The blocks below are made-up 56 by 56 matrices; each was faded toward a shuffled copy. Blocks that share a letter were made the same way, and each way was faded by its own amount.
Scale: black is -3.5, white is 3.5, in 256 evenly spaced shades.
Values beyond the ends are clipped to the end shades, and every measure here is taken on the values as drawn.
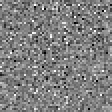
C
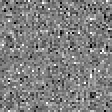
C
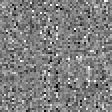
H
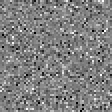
C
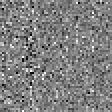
H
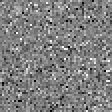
C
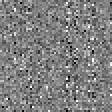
H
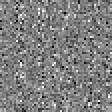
H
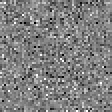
C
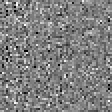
H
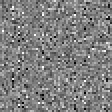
H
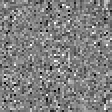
H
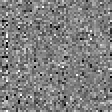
H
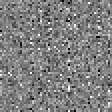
H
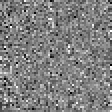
H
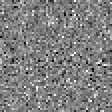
C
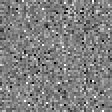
C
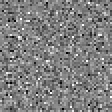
C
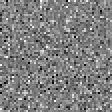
C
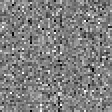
H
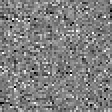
C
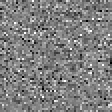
C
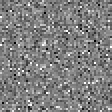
C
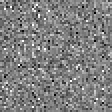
H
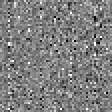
H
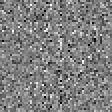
H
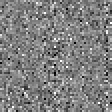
H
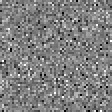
C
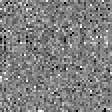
C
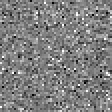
C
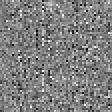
H
